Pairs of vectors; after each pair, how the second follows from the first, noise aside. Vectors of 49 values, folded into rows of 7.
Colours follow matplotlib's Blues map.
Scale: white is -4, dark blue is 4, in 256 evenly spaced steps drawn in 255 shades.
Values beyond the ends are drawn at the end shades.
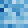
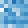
negated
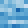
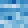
reversed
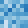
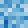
negated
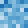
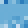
partly zeroed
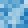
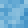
shrunk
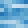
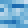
negated
